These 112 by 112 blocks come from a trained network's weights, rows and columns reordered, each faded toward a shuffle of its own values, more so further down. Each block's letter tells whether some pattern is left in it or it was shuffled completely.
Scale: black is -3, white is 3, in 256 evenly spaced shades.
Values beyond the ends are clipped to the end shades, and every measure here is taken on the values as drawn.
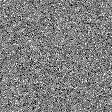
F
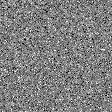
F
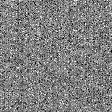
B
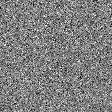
F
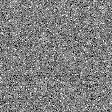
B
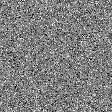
B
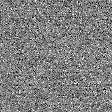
B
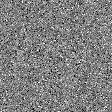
F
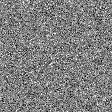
F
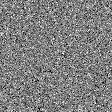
F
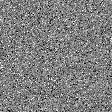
F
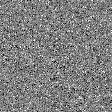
B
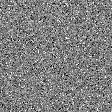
B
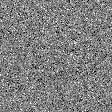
F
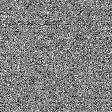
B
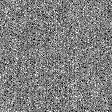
B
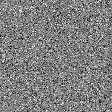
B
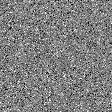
F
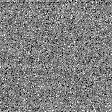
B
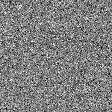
B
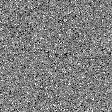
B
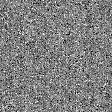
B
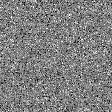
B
